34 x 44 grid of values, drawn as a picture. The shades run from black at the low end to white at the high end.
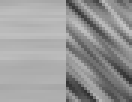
The table splits into one row of 2 panels. Panel 1,1: high, streaked across, faint in contrast. Panel 1,2: middling, slanting down to the right, strong in contrast.
